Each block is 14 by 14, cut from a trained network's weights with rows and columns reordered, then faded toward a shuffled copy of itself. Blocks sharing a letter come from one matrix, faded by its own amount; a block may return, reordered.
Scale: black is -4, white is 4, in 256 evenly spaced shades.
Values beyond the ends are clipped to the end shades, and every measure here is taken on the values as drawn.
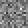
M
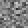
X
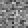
M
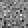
M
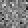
M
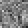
X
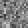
X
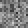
X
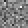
M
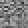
X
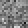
M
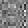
X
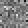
M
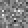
M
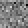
M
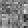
X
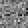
M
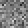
M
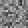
X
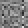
X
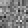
X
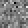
M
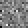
M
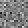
X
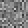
X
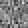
X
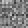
X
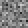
X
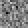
M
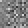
X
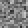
X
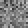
X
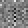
X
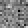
M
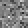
M
